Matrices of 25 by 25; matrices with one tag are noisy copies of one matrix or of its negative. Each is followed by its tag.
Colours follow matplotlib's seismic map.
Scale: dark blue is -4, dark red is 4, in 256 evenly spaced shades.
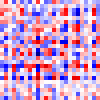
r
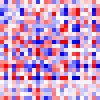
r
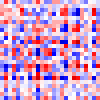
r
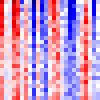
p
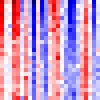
p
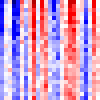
p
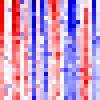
p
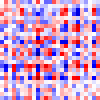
r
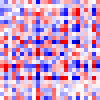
r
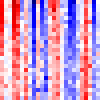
p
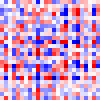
r
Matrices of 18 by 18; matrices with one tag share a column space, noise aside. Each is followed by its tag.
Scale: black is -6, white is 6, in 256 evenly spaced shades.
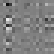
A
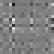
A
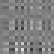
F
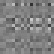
A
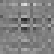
A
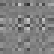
A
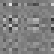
A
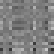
F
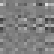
A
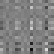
F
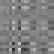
F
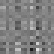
F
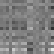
F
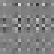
A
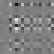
A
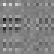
A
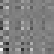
F
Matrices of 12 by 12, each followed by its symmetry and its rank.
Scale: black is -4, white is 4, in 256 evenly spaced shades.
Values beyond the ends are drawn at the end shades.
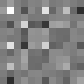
symmetric, rank two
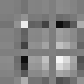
symmetric, rank one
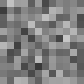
antisymmetric, full rank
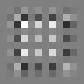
symmetric, rank one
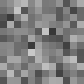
antisymmetric, full rank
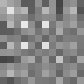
symmetric, rank two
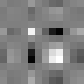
symmetric, rank one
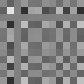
symmetric, rank one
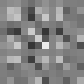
symmetric, rank two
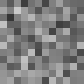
antisymmetric, full rank
